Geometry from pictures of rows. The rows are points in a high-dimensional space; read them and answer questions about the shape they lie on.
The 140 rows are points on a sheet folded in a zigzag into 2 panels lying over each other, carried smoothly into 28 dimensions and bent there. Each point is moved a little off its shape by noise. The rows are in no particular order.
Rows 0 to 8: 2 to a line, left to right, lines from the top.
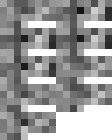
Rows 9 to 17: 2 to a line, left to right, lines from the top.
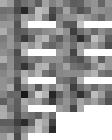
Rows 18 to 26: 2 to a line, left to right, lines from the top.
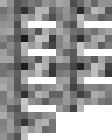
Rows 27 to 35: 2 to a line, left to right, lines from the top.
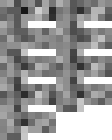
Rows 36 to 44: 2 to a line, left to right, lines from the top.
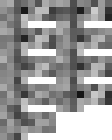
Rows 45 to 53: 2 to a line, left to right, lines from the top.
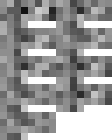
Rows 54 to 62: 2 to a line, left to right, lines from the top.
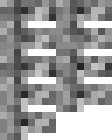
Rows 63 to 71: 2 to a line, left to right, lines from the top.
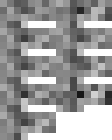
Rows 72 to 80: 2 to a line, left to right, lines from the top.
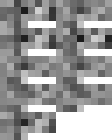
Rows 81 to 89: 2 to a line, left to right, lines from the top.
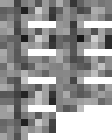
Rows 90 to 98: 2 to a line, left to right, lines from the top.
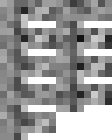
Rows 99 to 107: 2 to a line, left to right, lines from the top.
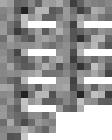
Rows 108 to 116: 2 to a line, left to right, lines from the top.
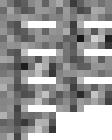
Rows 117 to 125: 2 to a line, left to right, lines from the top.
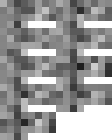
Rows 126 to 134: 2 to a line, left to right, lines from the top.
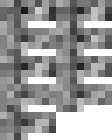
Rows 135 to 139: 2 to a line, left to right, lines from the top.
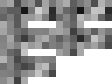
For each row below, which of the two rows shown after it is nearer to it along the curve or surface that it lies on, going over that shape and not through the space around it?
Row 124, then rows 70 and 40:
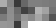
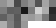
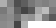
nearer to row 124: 70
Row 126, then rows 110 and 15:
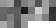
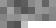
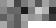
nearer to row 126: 15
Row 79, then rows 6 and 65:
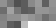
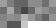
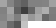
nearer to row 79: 6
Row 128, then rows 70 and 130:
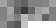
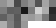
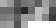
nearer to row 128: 130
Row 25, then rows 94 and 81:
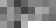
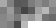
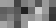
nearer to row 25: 81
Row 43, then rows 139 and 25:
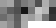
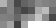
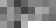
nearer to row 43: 139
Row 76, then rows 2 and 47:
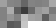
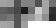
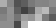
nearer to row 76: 47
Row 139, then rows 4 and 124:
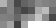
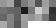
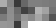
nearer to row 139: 4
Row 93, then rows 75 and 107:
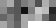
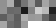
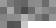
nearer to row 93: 75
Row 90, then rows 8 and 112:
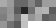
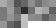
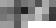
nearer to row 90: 112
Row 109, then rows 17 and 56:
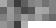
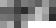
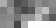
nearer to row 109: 17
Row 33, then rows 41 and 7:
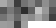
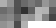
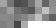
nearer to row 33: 41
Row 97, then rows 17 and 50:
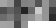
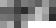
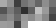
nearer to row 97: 50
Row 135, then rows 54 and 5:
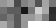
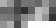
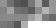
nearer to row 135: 54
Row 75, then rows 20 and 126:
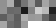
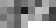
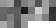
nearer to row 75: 126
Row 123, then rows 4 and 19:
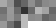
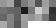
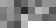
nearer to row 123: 19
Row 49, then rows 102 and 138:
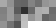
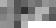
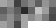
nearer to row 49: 102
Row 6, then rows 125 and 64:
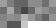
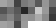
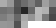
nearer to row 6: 125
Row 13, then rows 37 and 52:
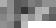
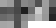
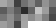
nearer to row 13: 37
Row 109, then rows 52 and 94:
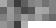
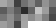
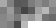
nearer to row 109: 52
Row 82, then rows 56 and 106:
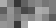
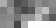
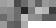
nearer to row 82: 106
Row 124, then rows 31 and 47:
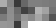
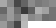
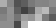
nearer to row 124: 31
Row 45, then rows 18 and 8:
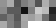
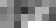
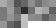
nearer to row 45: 18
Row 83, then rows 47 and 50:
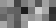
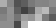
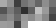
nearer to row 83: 50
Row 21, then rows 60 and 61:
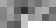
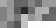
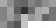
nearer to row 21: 61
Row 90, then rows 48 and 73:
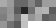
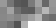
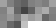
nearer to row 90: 73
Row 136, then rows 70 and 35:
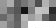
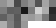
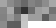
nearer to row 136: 70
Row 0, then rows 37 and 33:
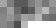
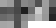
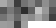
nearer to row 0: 37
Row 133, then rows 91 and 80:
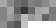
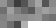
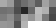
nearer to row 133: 80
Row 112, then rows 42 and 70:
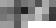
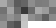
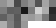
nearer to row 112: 70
